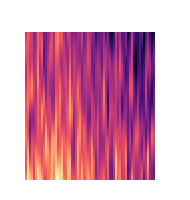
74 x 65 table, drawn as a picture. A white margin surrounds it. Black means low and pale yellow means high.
Ninth with the highest average: bottom left. Mirror symmetry: none. Grain: streaks running down. Slope: up to the bottom left.
